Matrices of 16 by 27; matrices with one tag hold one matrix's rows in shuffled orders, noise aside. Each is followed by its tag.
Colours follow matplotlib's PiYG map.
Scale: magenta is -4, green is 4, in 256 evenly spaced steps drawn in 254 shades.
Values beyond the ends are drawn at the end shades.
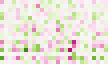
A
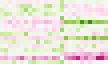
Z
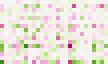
A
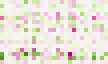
A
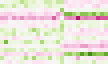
Z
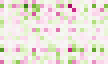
A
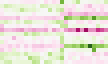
Z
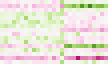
Z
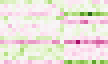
Z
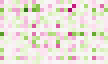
A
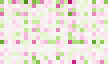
A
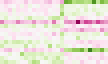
Z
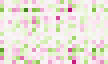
A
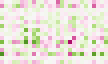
A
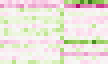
Z
